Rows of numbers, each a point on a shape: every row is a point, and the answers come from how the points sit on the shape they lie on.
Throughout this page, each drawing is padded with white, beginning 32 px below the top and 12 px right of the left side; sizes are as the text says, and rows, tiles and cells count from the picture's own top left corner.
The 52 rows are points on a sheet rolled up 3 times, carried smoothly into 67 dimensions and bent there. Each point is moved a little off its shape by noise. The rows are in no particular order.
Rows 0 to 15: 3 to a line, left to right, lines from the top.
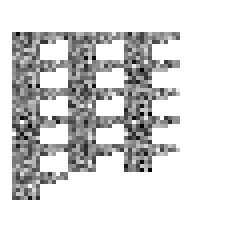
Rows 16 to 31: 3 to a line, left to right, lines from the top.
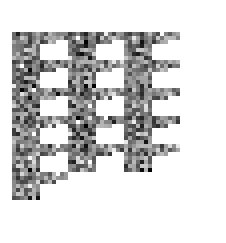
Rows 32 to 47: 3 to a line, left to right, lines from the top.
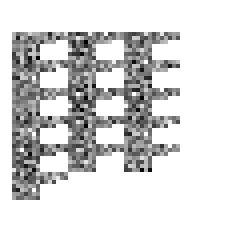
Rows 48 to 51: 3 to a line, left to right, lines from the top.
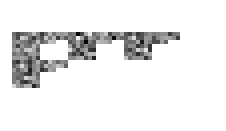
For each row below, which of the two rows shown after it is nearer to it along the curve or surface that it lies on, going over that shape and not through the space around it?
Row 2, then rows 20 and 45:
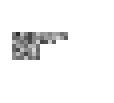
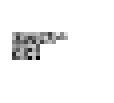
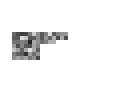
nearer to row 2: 45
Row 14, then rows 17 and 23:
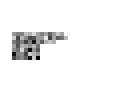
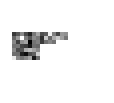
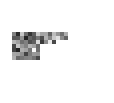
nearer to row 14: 23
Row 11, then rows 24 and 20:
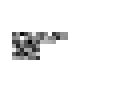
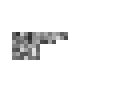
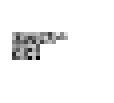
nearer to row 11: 20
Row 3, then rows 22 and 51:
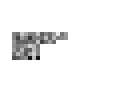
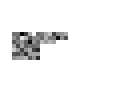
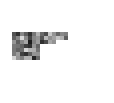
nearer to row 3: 51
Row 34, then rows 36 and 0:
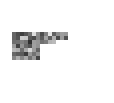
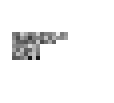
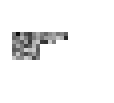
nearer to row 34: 36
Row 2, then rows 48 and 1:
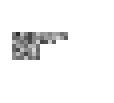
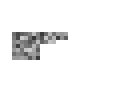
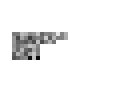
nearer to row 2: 1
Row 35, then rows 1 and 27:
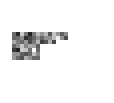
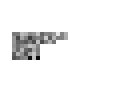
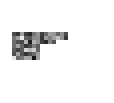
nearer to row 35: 27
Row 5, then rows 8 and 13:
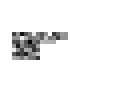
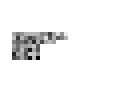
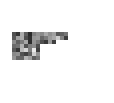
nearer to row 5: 8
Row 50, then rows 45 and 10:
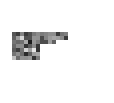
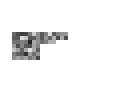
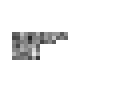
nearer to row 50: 45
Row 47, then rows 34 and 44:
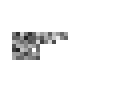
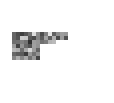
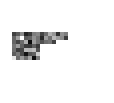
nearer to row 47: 44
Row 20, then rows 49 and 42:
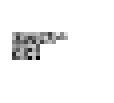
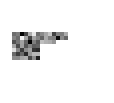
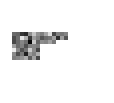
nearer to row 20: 49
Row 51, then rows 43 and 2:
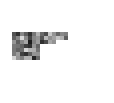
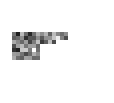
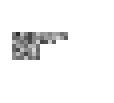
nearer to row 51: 2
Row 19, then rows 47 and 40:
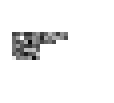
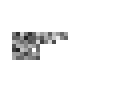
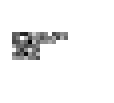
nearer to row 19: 47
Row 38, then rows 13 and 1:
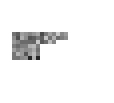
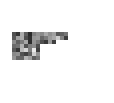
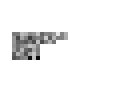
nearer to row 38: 1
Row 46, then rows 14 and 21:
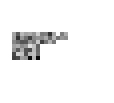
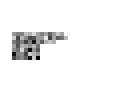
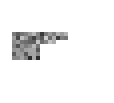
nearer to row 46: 14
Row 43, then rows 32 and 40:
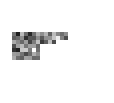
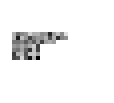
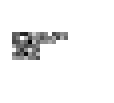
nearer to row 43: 32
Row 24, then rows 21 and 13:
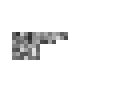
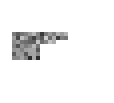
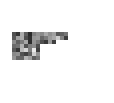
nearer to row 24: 13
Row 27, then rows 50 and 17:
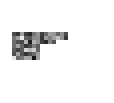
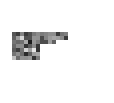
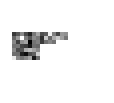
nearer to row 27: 17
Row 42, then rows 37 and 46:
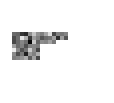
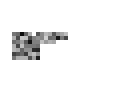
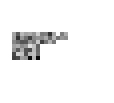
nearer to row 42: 37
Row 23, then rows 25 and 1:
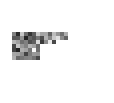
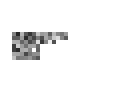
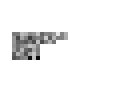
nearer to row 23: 25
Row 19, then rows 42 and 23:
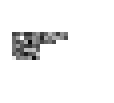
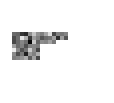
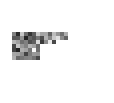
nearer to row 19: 23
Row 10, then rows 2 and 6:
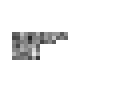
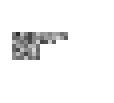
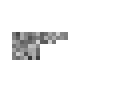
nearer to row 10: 6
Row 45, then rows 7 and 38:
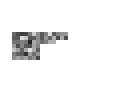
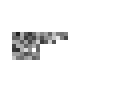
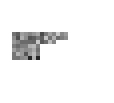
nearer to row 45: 38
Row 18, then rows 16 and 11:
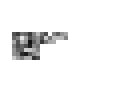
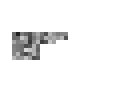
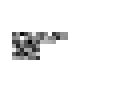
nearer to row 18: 16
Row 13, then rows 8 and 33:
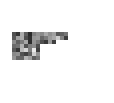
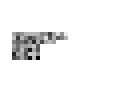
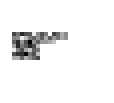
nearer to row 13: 8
